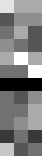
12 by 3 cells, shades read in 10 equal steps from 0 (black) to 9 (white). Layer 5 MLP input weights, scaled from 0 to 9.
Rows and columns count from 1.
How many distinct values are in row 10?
3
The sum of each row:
20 13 13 12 21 17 0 12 14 15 8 14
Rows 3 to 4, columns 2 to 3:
6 3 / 4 3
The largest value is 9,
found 2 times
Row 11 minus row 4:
-3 0 -1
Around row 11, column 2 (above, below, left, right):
5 3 2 2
